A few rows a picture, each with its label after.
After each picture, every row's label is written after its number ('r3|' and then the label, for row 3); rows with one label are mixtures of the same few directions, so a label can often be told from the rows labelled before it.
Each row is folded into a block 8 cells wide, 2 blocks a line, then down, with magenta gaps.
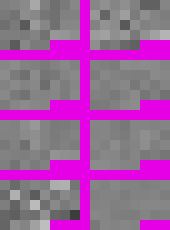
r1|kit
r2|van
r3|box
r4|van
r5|kit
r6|kit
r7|van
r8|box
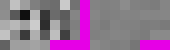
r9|box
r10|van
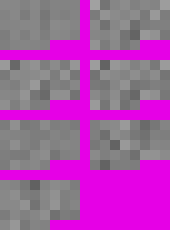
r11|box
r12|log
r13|log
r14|log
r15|log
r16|kit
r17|kit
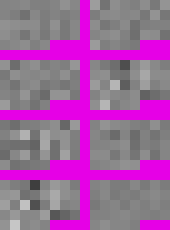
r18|box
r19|log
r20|log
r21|kit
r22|box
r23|box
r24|kit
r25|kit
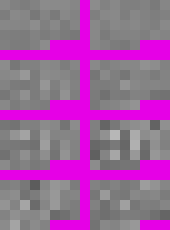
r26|van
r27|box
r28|box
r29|van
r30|box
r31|box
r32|kit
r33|van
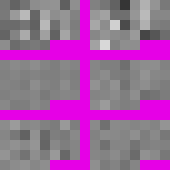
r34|box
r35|kit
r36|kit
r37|kit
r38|box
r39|log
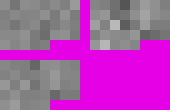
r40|log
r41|kit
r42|kit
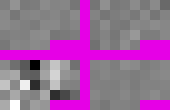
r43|log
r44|log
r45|kit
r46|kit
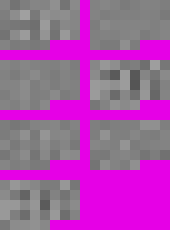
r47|box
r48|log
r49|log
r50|box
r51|box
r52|van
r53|box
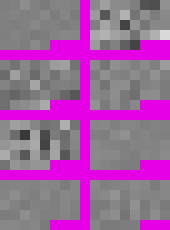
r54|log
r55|van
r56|van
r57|log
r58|box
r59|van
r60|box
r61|box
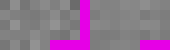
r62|log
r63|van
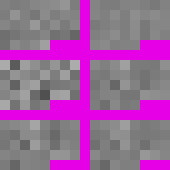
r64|van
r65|box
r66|log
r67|kit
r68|kit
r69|kit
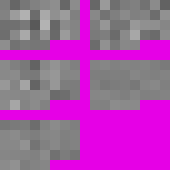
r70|box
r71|log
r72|kit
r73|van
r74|kit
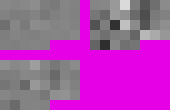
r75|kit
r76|kit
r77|kit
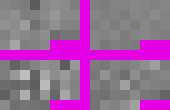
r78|kit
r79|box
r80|box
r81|van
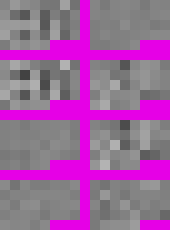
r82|box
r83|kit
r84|box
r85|kit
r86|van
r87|kit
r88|log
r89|van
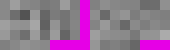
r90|box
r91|van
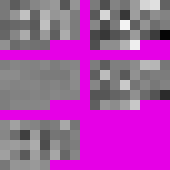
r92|box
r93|van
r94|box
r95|van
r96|box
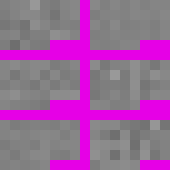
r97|kit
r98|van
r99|van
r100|box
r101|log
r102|box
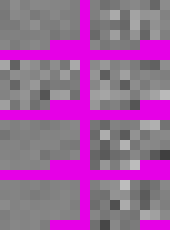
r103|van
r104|box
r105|log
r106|van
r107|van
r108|van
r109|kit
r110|kit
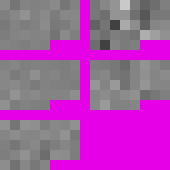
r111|box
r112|kit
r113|van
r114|kit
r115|log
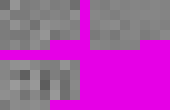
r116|log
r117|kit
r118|box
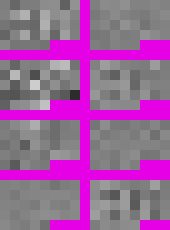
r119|box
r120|kit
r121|van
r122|box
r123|kit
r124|log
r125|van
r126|box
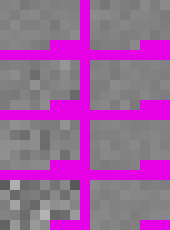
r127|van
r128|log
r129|van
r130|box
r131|box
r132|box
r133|log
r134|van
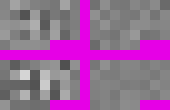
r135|box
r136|log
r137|box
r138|log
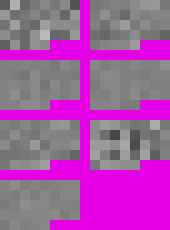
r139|log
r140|van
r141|box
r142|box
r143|van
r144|box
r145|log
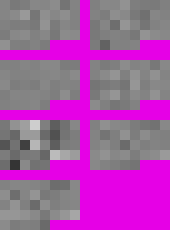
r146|box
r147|kit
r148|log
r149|box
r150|kit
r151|van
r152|van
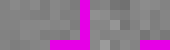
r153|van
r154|kit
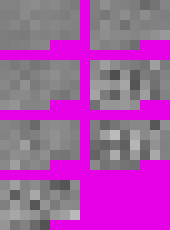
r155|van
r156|van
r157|kit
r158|box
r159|kit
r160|box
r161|van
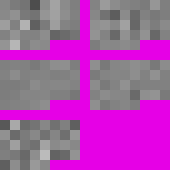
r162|kit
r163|box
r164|van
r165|log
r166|log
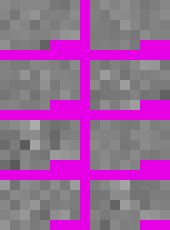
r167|van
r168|kit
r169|box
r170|van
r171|kit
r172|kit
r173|log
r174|kit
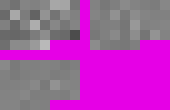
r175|van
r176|box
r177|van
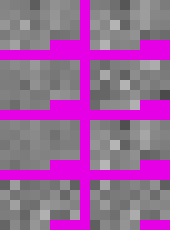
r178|kit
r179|kit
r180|kit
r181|van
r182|kit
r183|kit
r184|log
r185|log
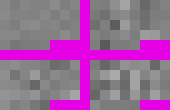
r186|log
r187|kit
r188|van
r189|box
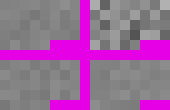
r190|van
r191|log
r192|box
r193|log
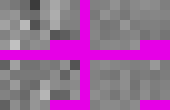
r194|kit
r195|van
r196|log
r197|box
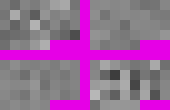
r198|van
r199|van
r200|box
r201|box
